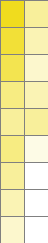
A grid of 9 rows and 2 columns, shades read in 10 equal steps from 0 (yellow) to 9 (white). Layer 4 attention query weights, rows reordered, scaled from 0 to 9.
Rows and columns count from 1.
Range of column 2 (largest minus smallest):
4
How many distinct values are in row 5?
1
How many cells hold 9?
3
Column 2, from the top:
5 6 7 6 5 8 9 9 9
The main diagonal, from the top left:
0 6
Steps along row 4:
up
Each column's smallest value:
0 5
